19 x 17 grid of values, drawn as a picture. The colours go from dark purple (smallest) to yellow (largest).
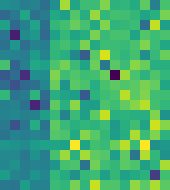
Seam: vertical, 30% of the way across, the right part higher. Average level on the scale: 60%. Stripes: none. Calmest part: bottom left.
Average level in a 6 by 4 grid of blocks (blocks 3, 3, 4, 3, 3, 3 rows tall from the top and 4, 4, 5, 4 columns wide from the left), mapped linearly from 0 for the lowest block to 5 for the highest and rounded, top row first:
1354
0344
0445
0345
1454
1344
